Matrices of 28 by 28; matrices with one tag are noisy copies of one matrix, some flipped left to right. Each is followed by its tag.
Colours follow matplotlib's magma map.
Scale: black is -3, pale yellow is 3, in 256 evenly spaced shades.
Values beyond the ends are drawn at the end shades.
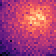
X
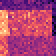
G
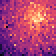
X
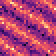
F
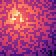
X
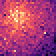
X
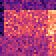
G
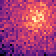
X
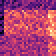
G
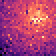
X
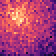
X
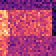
G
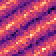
F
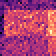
G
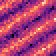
F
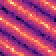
F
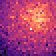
X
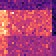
G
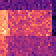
G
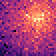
X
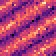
F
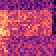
G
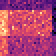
G
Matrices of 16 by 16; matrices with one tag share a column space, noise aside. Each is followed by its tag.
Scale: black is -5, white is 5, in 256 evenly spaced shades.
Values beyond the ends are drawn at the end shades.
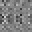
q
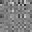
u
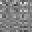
u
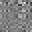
u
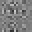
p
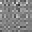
u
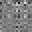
u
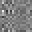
p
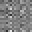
p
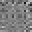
u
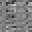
u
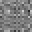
p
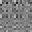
u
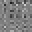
u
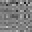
u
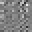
u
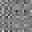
p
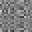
p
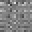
u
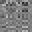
u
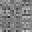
p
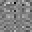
u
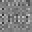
q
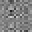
p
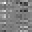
u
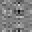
p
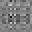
q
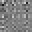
u
